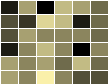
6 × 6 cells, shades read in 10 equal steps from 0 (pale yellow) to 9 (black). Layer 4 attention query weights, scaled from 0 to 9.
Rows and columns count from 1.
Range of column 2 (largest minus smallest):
4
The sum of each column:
34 25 19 21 32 30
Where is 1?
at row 2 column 3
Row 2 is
6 7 1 2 8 5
